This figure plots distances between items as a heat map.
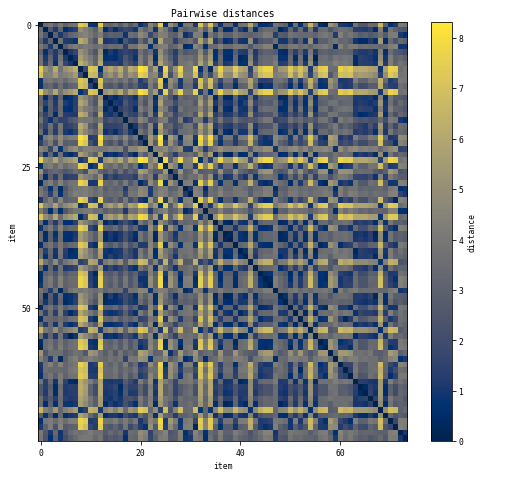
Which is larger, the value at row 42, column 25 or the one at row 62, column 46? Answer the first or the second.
the first
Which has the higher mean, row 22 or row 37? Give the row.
22
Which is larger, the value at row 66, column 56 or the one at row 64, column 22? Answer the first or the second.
the second
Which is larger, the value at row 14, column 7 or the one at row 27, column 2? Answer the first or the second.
the second
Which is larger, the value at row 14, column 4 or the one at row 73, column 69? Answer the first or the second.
the first
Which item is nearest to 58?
26
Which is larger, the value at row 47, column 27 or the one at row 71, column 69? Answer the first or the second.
the first
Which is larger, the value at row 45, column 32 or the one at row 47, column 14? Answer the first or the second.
the first
